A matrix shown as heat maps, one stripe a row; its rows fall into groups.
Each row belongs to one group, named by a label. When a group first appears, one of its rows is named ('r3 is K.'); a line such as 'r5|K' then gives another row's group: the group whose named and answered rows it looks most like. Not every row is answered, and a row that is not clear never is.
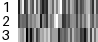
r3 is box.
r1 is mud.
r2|mud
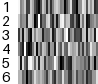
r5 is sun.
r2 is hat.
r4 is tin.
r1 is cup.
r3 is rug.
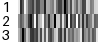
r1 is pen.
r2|tin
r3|pen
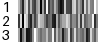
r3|tin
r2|rug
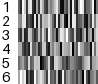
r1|sun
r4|cup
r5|mud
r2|box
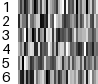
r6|tin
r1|hat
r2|mud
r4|hat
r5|rug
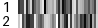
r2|box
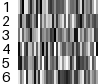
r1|pen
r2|hat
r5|hat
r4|mud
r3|rug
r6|sun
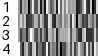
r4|pen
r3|hat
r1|hat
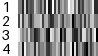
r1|tin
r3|cup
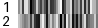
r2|cup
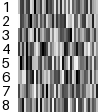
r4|mud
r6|box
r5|tin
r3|sun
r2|pen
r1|cup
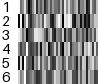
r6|cup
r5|rug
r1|tin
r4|pen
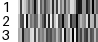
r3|cup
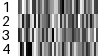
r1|sun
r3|mud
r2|cup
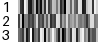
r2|rug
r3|sun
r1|pen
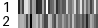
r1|pen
